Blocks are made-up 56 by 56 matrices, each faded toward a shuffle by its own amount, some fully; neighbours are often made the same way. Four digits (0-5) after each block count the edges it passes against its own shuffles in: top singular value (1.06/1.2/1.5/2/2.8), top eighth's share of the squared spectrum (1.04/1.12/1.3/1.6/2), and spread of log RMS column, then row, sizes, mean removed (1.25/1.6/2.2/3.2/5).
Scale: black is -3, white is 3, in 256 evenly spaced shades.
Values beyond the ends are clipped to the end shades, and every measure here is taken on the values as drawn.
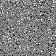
1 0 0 0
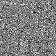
1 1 0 0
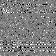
2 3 0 3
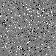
0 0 0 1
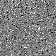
0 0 0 0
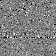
2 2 0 2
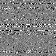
2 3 0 3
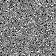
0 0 0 0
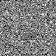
3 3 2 1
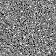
2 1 0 0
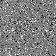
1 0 0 0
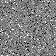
0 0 0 0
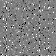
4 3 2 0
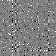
4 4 2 1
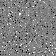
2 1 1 0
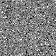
2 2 0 1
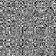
4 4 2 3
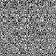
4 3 2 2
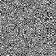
3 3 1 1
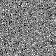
2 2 0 0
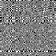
4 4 2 3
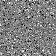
2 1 0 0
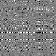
4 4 2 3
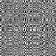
5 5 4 3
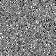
2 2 0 0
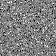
0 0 0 0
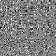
3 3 1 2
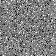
0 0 0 0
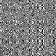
4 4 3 2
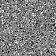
3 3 1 0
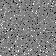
0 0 0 0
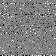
2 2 0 2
